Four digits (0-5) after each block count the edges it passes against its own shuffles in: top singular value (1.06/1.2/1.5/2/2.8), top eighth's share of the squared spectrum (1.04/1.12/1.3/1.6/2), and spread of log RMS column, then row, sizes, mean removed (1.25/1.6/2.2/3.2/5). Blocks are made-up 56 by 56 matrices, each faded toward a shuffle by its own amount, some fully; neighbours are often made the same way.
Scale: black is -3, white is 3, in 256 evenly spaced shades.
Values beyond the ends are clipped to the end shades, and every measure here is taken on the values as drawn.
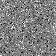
0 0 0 0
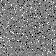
0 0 0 0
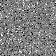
1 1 0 0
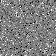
0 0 0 0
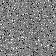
0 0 0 0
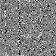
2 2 2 0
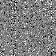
1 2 2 0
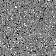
0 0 0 0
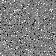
0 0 0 0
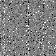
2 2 2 0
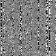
2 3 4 0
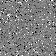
0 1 0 0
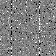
2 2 2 0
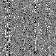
2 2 3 0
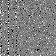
3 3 2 0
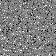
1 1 0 0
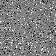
2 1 0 0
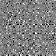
4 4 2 2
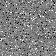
0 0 0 0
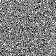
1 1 0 0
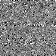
1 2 0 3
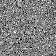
0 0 0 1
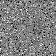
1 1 0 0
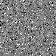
2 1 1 0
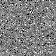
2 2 0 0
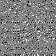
3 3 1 1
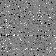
3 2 1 1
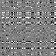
5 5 3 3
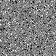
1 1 0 0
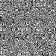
3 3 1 1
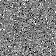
1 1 0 0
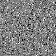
3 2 0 1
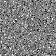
2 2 0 0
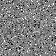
2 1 0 0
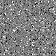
2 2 0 1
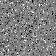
1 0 0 0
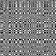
5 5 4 4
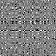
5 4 2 3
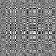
5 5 4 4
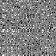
4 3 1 2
